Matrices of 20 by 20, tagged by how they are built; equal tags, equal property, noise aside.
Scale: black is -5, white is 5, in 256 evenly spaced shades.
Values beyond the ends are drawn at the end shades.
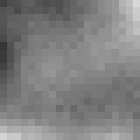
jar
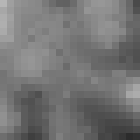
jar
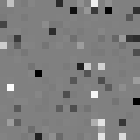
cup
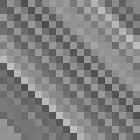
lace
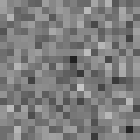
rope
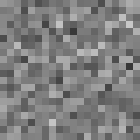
rope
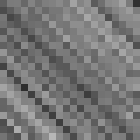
lace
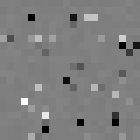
cup
